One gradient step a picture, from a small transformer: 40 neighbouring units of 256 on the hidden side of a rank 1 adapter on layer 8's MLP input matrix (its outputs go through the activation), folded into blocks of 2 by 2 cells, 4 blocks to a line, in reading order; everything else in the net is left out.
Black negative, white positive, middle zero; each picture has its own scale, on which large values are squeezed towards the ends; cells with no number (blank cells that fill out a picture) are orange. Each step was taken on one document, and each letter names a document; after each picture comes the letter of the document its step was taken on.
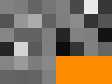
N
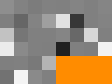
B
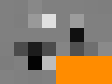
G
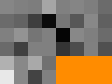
N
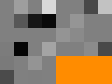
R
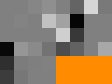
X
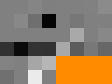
G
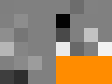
B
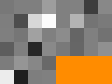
N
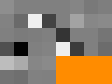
N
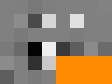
G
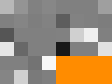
B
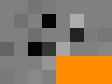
G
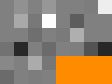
R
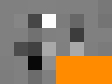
G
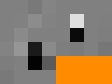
G
